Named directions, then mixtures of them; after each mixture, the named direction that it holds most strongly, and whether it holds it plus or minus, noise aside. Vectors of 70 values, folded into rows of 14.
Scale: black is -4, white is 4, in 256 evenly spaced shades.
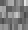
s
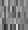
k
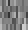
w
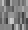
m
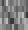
m, minus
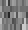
w, plus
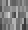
w, minus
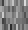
k, plus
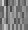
k, minus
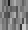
w, plus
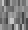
m, plus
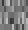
m, minus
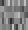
m, minus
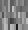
k, minus
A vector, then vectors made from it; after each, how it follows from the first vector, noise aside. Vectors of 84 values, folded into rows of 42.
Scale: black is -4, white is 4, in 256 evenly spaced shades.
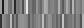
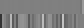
partly zeroed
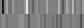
partly zeroed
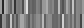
copied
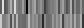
negated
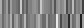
reversed
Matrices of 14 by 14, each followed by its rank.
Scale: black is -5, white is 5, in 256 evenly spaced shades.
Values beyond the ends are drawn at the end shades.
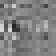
two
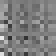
two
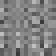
three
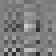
two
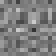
two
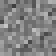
full rank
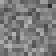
full rank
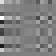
one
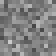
full rank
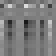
one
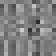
three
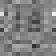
three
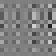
one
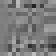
three
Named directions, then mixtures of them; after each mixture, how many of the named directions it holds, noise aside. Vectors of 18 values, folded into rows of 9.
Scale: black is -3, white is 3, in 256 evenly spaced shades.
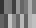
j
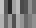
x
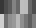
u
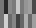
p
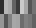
three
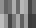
two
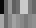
three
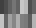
one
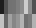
two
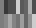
three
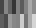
one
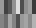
three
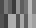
one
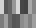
three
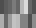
one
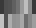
two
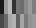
two
